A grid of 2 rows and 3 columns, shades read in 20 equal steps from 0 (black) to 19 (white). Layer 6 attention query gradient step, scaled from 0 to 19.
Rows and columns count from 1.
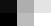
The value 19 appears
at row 2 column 3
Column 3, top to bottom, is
17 19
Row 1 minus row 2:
1 -1 -2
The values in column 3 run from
17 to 19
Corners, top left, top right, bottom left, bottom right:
1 17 0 19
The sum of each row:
31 33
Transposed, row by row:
1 0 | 13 14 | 17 19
